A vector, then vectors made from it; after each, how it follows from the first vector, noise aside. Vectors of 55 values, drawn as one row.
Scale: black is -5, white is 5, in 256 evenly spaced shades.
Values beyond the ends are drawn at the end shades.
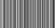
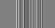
partly zeroed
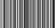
scaled up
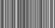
sign-scrambled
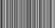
reversed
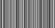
sign-scrambled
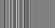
partly zeroed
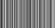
reversed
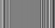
partly zeroed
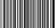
scaled up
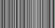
sign-scrambled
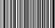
scaled up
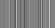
partly zeroed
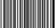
scaled up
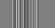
partly zeroed
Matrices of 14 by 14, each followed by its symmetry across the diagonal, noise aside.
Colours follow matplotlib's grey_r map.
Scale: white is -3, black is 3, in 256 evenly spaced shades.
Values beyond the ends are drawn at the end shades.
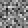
antisymmetric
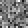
neither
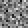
neither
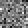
neither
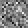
antisymmetric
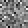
antisymmetric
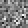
neither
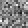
neither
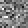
neither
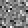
antisymmetric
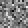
neither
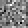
antisymmetric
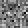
neither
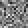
antisymmetric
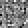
antisymmetric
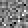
antisymmetric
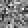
antisymmetric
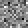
neither
